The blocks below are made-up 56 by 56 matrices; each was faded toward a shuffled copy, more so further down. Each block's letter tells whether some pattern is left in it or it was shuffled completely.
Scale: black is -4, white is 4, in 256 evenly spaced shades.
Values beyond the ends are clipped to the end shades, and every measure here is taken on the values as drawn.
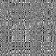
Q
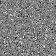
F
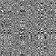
Q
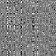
Q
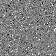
F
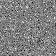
F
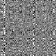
Q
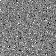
F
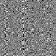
Q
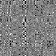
Q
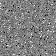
F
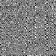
Q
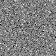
F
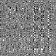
Q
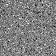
F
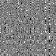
Q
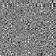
Q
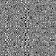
Q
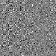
Q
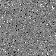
F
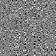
Q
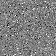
F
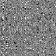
Q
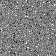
F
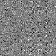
Q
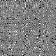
Q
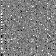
Q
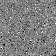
F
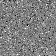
F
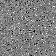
F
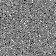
F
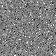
F
